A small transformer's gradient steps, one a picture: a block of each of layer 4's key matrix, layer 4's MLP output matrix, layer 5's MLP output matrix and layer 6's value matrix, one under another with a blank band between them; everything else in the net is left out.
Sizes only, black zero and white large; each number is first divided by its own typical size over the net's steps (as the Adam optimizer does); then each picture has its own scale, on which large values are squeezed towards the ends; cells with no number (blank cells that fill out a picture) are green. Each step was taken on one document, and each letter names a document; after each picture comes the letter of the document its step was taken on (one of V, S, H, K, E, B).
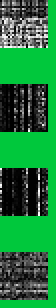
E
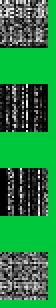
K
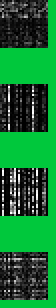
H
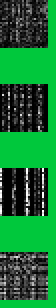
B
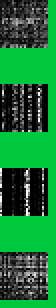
B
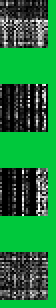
E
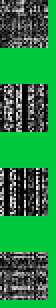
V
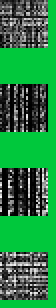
K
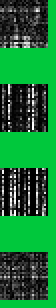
H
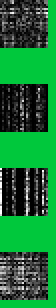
B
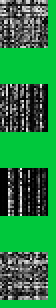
K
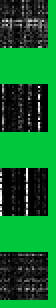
B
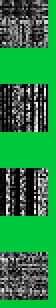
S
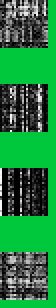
K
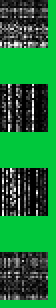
H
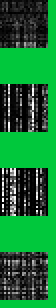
H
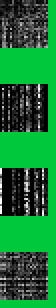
B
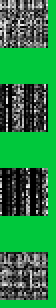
S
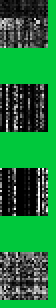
E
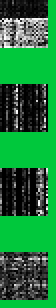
E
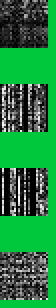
V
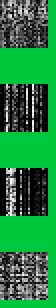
K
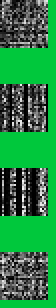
V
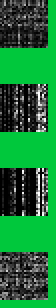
E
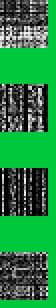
V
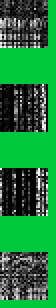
E
